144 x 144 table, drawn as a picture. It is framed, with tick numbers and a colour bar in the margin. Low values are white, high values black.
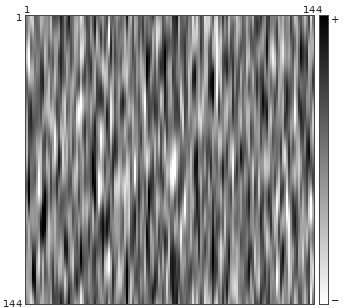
Mirror symmetry: none. Slope: none. Grain: streaks running down. Histogram: bell-shaped. Average level on the scale: 50%.
